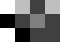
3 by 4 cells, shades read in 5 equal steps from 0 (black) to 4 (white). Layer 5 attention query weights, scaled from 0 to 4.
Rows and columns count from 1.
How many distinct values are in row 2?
3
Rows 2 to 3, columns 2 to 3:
1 2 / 0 1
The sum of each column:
8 4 4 5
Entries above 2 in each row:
3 0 1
